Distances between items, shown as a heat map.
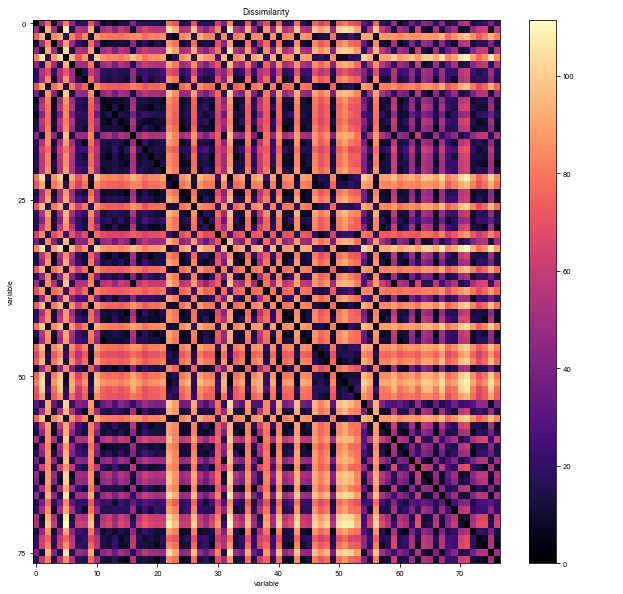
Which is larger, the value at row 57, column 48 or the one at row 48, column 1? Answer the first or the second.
the second
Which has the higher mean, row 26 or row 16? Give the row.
26
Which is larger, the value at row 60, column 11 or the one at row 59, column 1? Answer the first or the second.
the second
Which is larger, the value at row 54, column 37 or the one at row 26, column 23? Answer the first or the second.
the first
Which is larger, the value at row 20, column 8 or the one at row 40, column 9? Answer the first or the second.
the first
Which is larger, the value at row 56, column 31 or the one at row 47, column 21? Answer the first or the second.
the first
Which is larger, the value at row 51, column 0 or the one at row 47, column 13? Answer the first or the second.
the first
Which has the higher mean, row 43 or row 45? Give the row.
43
